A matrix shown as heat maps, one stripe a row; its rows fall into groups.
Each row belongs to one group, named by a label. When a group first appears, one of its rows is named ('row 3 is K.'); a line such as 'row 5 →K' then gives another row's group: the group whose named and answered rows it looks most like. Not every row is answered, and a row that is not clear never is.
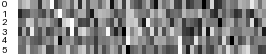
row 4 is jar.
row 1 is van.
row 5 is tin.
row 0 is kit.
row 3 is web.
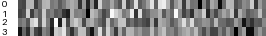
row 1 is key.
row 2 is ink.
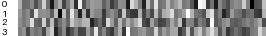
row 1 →ink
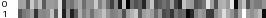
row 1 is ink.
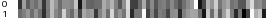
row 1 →kit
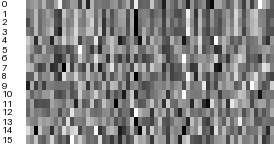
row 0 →kit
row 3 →tin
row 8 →tin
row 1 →tin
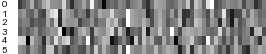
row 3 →van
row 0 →ink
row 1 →jar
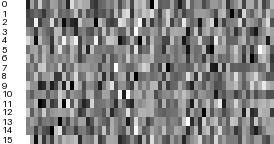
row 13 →jar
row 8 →tin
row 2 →key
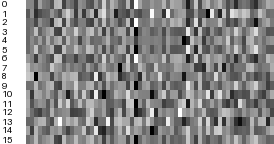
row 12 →van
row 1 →web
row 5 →tin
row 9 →tin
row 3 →tin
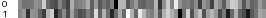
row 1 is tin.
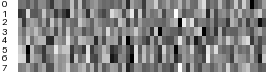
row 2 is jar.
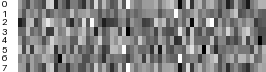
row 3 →tin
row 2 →ink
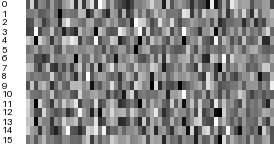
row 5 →tin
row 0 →web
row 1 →jar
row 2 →van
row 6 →web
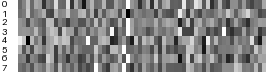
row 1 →tin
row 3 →jar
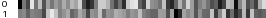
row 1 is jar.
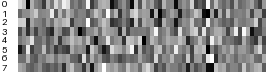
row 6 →ink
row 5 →key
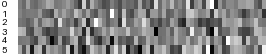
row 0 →ink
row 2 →web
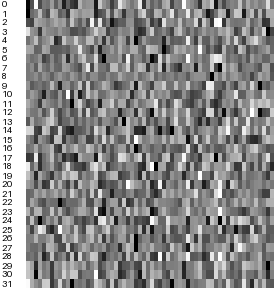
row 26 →tin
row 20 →web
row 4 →tin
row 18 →van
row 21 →ink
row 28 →web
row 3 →van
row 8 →kit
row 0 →key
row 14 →van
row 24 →web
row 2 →ink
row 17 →key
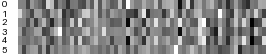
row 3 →van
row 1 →van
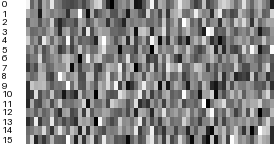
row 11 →kit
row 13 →key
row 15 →web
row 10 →key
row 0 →van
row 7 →van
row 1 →ink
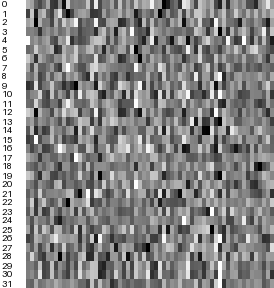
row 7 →van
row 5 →tin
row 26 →ink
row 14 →web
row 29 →web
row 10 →web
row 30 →web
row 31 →ink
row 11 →van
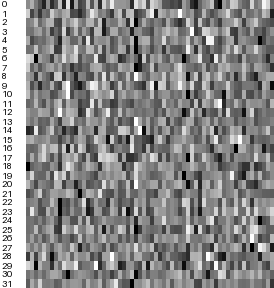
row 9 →van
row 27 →kit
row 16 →ink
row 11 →ink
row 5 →tin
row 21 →ink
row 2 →tin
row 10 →van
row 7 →van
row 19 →jar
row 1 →van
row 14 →key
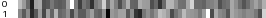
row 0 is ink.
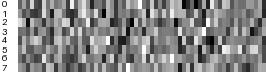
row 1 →van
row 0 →web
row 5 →web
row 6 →van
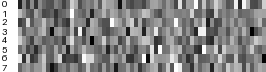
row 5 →web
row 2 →key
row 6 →van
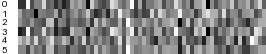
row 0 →key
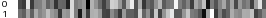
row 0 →key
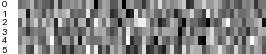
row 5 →van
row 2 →web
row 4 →kit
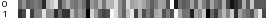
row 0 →jar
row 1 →key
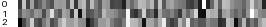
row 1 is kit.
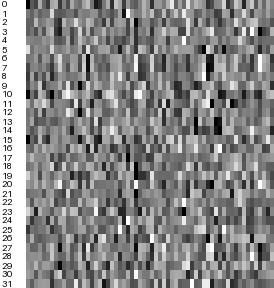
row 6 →kit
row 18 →tin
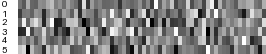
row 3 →key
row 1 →kit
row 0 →ink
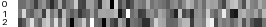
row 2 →ink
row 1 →jar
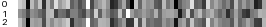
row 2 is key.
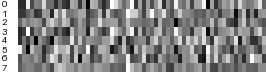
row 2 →jar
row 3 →key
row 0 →key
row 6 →kit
